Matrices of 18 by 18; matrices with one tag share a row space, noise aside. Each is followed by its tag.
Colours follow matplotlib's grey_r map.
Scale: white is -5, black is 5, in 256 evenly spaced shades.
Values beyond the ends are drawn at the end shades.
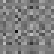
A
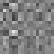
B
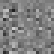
B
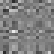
B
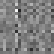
A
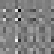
A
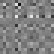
A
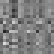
B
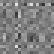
A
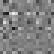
B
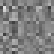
B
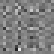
A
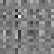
A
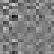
B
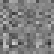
B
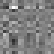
B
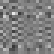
B
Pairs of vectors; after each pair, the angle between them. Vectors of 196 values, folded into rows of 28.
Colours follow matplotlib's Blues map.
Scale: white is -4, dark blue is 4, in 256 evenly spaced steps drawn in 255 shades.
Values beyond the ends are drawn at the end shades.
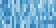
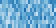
partly opposed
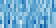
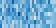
orthogonal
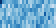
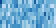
nearly parallel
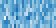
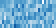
partly aligned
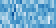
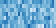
partly opposed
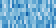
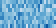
partly aligned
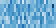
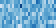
orthogonal
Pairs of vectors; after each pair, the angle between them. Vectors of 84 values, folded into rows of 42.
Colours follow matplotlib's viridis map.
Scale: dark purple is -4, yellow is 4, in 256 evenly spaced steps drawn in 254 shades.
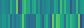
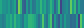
nearly opposite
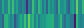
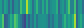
nearly opposite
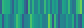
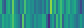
partly opposed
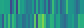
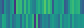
partly opposed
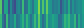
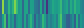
nearly opposite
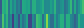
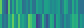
nearly opposite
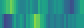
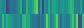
partly opposed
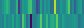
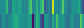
orthogonal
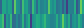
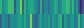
partly opposed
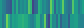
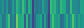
partly aligned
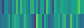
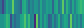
partly aligned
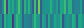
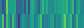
partly opposed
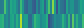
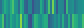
nearly parallel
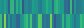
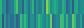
partly aligned
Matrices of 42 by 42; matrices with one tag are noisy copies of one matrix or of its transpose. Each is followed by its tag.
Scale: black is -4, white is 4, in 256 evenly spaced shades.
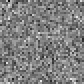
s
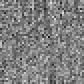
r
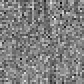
r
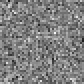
s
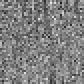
r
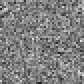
s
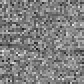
r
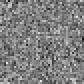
s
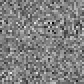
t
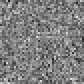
s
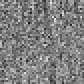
r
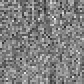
r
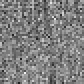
r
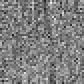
r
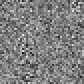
t
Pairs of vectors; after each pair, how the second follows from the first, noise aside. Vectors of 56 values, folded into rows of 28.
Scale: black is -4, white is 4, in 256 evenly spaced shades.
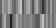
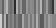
shuffled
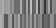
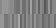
shrunk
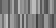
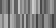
copied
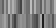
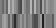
copied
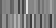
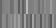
shrunk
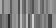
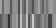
copied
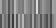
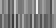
copied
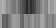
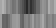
copied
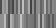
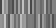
copied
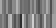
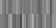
shrunk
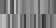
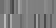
partly zeroed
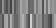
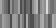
shuffled
